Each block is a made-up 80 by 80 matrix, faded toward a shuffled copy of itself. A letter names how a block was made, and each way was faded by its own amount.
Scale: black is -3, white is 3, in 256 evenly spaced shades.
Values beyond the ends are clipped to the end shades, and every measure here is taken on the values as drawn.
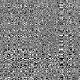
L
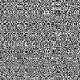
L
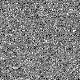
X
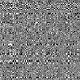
L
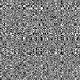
L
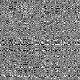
L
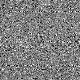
X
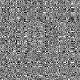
L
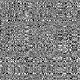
L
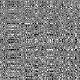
L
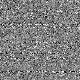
X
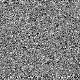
X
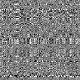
L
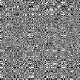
L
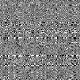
L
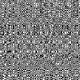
L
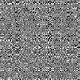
L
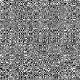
L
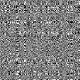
L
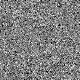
X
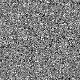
X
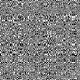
L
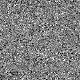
X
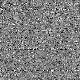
X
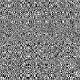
L
